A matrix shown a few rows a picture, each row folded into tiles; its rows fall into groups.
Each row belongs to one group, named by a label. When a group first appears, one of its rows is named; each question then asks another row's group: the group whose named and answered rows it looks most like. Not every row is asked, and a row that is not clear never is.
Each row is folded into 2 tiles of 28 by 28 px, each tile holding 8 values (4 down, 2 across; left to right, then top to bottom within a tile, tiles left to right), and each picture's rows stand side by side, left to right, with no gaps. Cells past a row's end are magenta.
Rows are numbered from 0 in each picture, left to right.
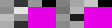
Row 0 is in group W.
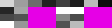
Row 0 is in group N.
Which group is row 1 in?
W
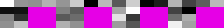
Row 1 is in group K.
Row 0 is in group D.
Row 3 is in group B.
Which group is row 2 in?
W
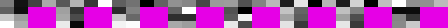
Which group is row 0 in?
B
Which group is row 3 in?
N
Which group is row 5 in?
K
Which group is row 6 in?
K
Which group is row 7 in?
D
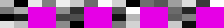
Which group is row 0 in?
N
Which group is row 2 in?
N
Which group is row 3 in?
K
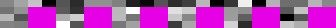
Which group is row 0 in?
W
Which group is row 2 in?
W
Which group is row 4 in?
K
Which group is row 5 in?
N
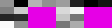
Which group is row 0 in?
N
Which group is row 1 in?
W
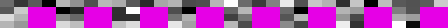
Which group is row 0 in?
W
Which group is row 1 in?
D
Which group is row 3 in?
B
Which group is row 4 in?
N
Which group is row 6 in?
K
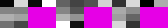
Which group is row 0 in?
K
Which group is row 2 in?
K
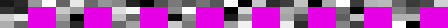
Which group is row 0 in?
B
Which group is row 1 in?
K
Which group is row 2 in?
W
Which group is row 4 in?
N
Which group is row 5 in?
K
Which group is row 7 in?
B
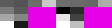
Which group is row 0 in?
B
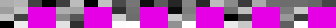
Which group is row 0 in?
W
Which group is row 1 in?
K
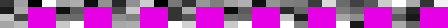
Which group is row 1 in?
D
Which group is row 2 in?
W
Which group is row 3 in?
N
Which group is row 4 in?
D
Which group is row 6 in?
B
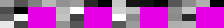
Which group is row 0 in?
B
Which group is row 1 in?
W
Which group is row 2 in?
W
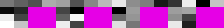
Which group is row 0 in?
D
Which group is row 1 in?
B
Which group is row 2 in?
N
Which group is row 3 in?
K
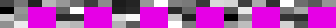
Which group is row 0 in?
D
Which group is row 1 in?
N
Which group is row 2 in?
B
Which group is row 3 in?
D
